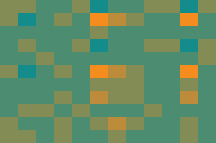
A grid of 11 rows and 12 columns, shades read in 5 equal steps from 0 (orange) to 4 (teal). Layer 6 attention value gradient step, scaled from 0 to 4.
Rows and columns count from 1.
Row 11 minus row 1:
0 0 0 -1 1 -1 -1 0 1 1 -2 1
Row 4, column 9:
2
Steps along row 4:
down up same down up down same down same up down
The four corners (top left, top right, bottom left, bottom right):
2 2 2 3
